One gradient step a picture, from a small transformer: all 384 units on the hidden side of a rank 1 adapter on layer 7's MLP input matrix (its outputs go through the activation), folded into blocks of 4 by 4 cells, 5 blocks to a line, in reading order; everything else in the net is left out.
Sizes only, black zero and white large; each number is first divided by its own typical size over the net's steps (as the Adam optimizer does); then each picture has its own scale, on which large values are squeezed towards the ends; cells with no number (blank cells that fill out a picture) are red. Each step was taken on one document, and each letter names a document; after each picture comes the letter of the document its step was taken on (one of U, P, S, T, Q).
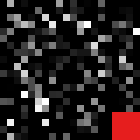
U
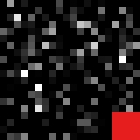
U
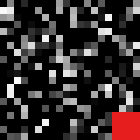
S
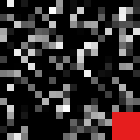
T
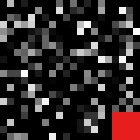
U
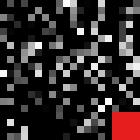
T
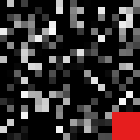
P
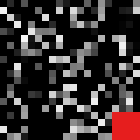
S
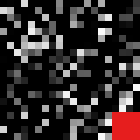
S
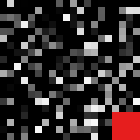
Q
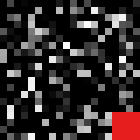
P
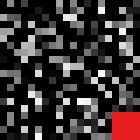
T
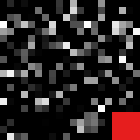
U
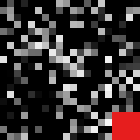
S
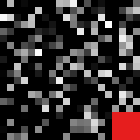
Q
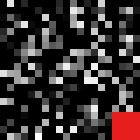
Q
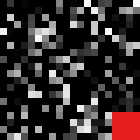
P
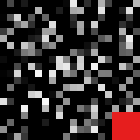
Q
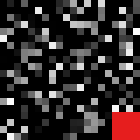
Q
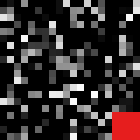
S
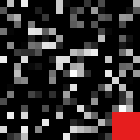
S
